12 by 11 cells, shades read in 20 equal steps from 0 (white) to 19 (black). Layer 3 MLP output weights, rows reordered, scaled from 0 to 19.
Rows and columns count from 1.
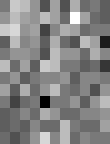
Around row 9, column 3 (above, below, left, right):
6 9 14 10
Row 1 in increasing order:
4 5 6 7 8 10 10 11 12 13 13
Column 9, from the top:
11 7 11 5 11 12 9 9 12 9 11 9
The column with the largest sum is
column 11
